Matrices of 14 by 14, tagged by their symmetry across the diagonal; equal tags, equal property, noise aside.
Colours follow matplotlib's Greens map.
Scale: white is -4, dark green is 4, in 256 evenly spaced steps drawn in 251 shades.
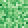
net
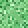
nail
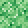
nail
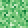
net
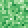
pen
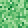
pen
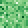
pen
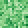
pen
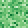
pen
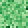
nail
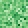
nail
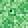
nail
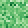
pen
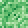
nail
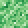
nail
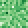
net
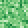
net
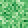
nail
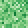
pen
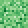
pen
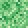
nail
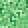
net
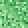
net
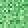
net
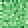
net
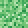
net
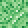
nail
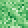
net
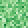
pen
